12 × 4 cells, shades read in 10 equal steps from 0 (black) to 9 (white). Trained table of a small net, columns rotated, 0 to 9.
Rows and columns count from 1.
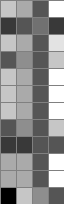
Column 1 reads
7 2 7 3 7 7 7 3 2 6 6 0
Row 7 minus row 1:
0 0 0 0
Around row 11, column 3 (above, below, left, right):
3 5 6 9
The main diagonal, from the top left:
7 3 3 7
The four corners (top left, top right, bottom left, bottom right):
7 9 0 3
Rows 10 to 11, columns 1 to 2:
6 6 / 6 6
